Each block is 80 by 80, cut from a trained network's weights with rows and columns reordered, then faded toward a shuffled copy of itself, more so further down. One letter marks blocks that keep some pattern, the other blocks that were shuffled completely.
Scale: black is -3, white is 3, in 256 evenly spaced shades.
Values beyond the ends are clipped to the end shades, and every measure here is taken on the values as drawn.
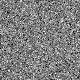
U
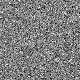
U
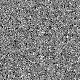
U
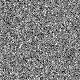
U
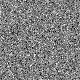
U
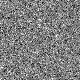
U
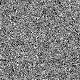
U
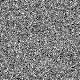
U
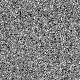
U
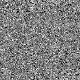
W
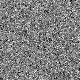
U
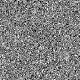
W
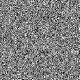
W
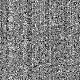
W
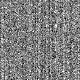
W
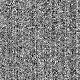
W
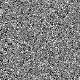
W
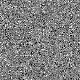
W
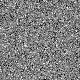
U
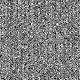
W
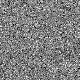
W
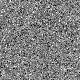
U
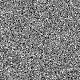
U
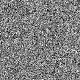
U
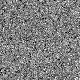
U
